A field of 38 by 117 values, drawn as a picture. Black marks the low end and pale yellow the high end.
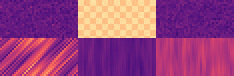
The table splits into 2 rows of 3 panels. Panel 1,1: low, fine-grained, faint in contrast. Panel 1,2: very high, checkered, faint in contrast. Panel 1,3: low, fine-grained, faint in contrast. Panel 2,1: middling, slanting up to the right, strong in contrast. Panel 2,2: low, streaked downward, faint in contrast. Panel 2,3: middling, streaked downward, faint in contrast.
